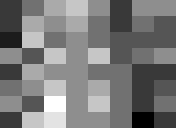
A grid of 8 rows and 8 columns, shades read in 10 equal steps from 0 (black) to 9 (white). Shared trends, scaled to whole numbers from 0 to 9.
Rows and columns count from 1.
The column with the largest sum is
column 3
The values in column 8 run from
2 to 5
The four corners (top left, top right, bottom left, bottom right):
2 5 2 2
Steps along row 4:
down up down up down up up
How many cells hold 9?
1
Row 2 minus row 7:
-3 3 -4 1 -3 -2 2 -1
